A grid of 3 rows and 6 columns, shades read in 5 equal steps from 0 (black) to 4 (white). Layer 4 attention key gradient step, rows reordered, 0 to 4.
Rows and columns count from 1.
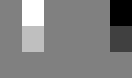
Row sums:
12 12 12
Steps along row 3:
same same same same same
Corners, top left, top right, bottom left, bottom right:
2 0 2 2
